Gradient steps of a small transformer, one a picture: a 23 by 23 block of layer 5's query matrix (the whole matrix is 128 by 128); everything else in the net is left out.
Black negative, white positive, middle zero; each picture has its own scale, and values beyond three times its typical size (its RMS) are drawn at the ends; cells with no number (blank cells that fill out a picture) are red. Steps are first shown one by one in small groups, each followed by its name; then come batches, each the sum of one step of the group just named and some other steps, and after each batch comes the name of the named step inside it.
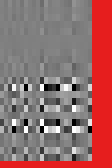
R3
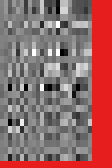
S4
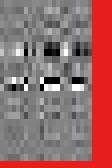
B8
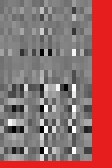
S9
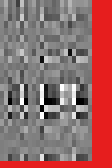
B8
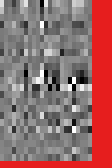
R3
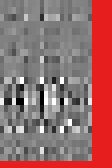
B8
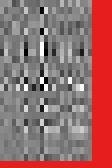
B8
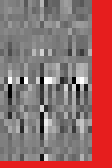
S4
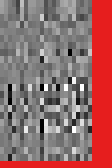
R3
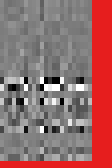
B8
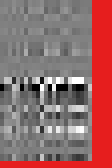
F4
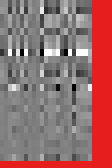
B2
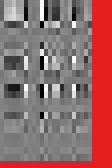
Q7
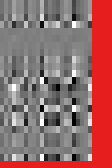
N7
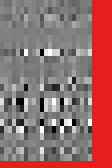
N7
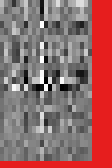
F4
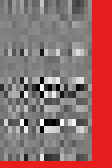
F4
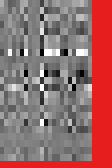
B2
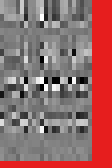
Q7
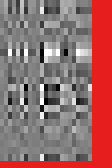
B2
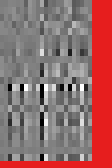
N7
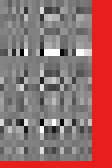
B2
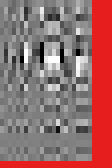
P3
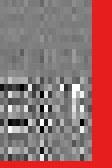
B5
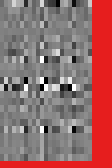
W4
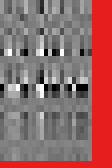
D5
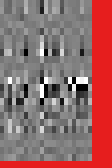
D5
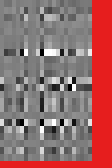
B5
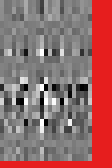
D5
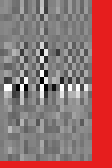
B5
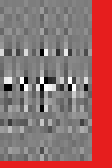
B5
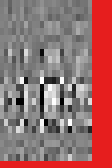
P3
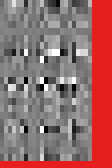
W4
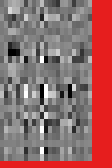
W4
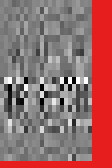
P3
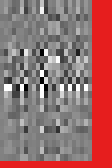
P3
